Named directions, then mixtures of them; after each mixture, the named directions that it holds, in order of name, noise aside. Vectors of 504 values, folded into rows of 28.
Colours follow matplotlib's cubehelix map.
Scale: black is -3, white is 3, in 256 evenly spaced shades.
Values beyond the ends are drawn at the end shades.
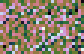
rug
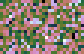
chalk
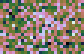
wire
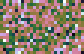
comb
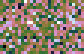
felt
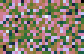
comb, rug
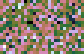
felt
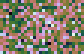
wire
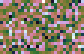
chalk, rug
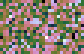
chalk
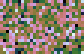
comb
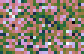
wire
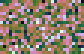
chalk, rug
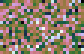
chalk, rug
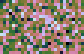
comb, wire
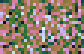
rug, wire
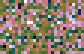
felt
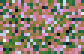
comb, wire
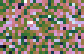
felt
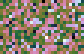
chalk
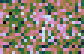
rug, wire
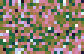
comb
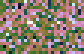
felt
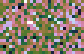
felt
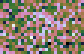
wire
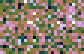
felt, wire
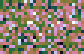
felt, wire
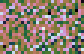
rug
